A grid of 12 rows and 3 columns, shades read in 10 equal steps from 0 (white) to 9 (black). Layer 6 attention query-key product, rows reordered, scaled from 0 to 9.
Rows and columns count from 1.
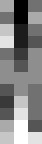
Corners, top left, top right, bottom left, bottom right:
3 5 2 1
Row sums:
17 17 15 15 16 14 12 15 14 12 9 3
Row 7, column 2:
4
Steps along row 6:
up down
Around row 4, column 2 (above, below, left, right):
8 7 1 6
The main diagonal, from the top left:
3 9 5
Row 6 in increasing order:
4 4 6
